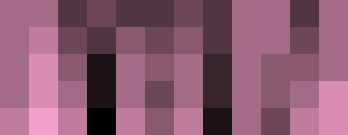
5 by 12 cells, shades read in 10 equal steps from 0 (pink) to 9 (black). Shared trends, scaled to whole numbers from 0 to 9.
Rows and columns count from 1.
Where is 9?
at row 5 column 4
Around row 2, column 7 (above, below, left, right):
5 3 5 6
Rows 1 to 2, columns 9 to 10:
3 3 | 3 3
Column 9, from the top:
3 3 3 3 3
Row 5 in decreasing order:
9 8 5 4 3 2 2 2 2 2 1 0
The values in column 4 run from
5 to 9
